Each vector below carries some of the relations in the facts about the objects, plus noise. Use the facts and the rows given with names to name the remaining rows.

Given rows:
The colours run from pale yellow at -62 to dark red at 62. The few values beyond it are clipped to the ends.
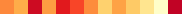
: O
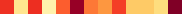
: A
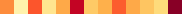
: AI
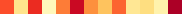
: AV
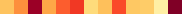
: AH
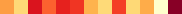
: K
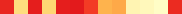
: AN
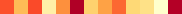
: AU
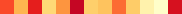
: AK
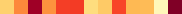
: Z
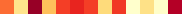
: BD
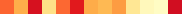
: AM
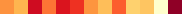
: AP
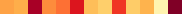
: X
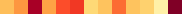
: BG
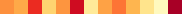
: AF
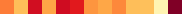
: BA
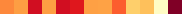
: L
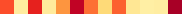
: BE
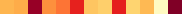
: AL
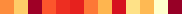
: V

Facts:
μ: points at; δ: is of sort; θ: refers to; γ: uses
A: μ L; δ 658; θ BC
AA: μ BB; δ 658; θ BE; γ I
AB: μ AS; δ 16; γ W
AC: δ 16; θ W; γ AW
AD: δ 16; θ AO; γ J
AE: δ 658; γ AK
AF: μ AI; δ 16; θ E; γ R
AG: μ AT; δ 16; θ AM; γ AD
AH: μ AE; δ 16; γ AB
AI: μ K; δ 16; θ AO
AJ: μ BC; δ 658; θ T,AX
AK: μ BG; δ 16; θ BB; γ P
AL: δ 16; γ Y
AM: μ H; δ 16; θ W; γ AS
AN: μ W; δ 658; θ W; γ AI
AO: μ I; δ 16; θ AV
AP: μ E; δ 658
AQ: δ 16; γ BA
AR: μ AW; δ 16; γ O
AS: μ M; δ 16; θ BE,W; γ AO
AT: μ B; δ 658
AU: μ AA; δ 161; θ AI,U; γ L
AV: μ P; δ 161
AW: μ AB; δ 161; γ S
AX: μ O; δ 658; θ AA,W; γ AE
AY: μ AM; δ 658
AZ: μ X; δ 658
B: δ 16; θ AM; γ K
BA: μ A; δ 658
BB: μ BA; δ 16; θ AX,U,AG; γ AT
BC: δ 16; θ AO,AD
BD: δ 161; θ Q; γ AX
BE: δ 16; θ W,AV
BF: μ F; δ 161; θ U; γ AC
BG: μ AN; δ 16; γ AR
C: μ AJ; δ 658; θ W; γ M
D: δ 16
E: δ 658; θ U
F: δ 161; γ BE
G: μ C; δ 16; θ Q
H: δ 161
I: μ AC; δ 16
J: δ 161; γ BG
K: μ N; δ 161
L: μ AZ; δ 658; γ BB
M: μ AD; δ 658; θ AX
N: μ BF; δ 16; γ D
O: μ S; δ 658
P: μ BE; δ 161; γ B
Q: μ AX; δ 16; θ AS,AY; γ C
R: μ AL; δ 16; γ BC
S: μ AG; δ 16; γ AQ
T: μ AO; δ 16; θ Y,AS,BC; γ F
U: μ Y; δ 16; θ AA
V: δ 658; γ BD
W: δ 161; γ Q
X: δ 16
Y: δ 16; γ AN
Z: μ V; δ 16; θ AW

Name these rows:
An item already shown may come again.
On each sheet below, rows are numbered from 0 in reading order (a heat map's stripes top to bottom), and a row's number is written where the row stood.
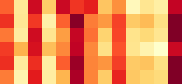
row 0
AY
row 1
A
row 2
Y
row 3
B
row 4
A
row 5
BC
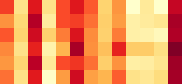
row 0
W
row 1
Q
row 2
AC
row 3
AD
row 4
Q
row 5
T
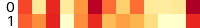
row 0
BE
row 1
AG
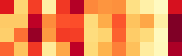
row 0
AA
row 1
N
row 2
AB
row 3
U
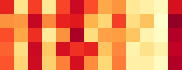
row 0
AJ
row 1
P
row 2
BB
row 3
AY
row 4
AC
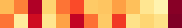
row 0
S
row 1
Y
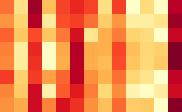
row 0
BD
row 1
Q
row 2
BF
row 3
AO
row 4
AO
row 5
E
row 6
AS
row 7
AP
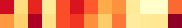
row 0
AX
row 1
G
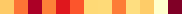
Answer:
AW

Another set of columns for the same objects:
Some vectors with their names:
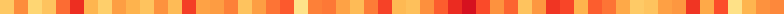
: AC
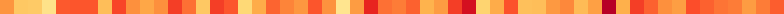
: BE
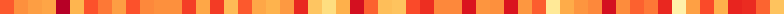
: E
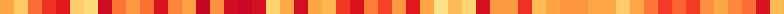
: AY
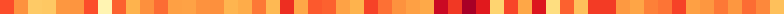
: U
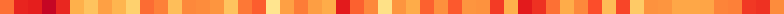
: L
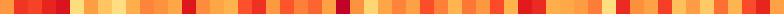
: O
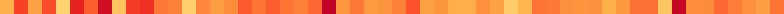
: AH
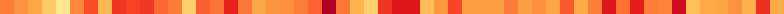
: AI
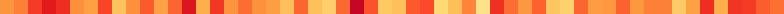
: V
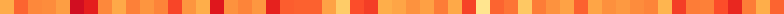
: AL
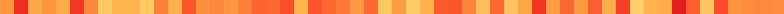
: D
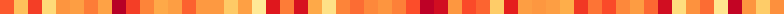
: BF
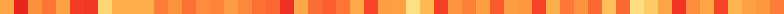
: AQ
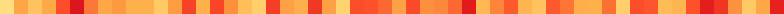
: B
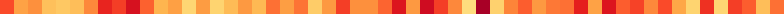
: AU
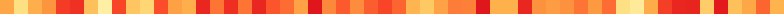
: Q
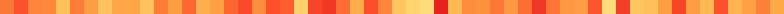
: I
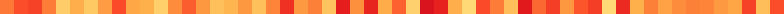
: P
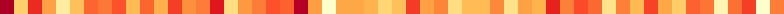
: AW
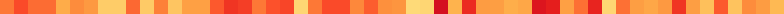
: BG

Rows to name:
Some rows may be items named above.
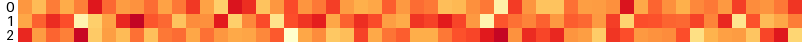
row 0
Y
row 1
K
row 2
AA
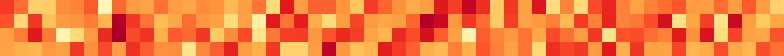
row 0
U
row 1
BF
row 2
K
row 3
T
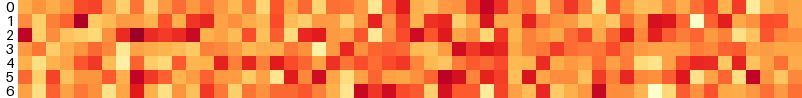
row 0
AM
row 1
AX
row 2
AV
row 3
AK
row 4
Q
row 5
BF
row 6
BD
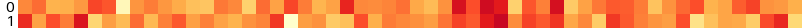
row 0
AF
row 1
AA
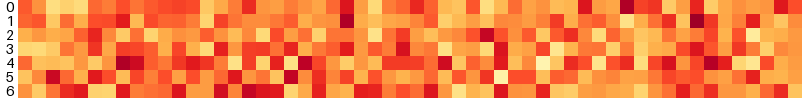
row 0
BC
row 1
AB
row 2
AM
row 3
G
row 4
W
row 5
N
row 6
AY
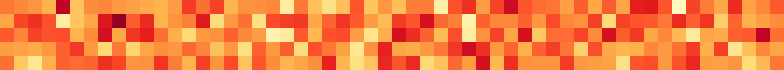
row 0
M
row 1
K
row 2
A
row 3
AM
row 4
AS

